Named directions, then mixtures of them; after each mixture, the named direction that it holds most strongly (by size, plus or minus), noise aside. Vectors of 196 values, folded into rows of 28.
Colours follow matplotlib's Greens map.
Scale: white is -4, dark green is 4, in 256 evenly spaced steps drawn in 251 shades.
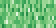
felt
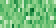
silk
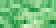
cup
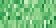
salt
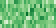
silk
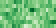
cup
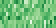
salt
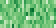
silk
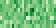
silk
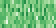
felt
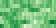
cup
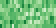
silk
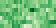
cup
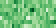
silk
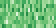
felt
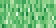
felt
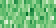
silk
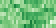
cup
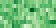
cup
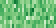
silk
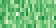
felt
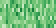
felt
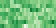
cup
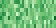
salt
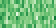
felt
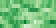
cup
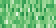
felt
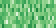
felt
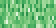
felt
